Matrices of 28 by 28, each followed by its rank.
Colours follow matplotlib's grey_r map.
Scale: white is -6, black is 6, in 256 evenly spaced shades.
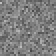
full rank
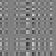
one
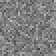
full rank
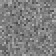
full rank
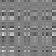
one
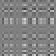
one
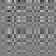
one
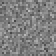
full rank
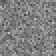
full rank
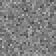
full rank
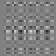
one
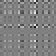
one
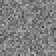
full rank
